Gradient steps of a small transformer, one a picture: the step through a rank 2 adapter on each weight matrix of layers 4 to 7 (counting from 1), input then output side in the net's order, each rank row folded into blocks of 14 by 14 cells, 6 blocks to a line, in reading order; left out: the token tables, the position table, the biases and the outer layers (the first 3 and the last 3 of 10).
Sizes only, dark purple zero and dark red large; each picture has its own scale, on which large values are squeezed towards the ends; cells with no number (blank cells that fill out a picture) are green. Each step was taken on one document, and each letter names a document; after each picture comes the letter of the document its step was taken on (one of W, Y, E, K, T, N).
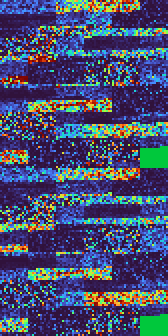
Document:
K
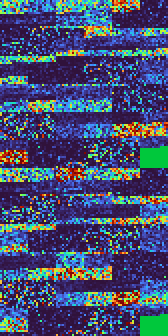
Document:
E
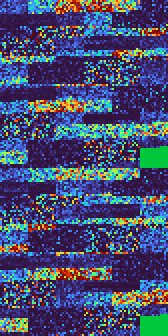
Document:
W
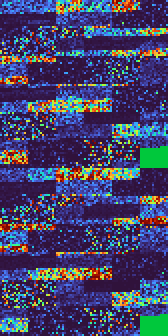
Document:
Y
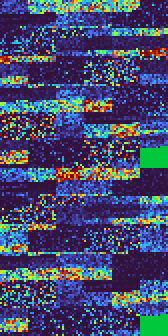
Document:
Y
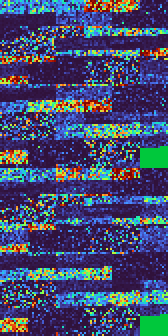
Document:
Y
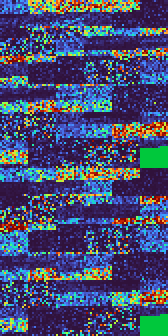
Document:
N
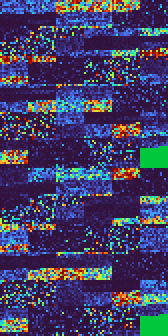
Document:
Y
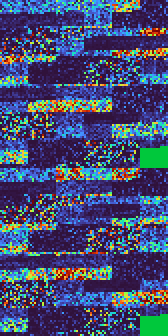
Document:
W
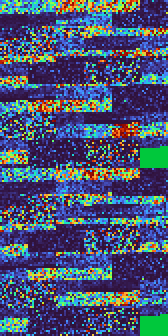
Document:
K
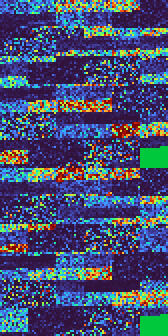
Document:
E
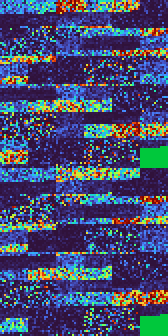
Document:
N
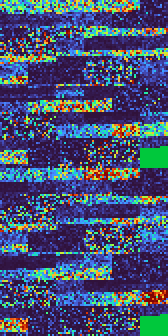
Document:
N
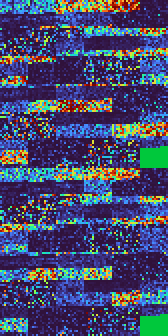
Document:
N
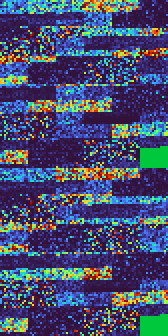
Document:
W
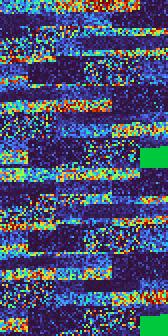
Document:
W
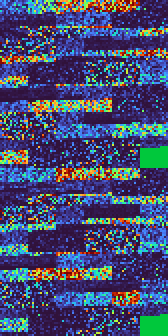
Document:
K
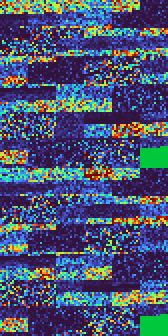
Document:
E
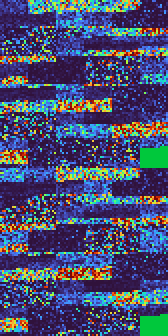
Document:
N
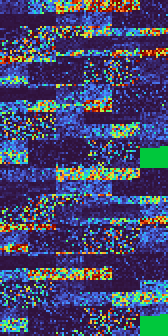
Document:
Y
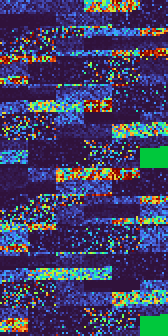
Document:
Y
